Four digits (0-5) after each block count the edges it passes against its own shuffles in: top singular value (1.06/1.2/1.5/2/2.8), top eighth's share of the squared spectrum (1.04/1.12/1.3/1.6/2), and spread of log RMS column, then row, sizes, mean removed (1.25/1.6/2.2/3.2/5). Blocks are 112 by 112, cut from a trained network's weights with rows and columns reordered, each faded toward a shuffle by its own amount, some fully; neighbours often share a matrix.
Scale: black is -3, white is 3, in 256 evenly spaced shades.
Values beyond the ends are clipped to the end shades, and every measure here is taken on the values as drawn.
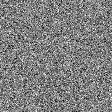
2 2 0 1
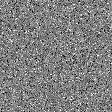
0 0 0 0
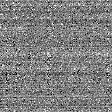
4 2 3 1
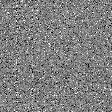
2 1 1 0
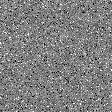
0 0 0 0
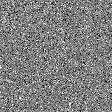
0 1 0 0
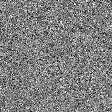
2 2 0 0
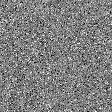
0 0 0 0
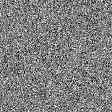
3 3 0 1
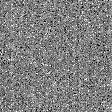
2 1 0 0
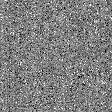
1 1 0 1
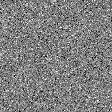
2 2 0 0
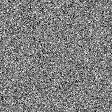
1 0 0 0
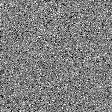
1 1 0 0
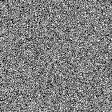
2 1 0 0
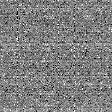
3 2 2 0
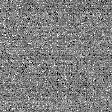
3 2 2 0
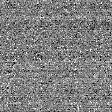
3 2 2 1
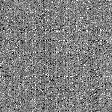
3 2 0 2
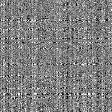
4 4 1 4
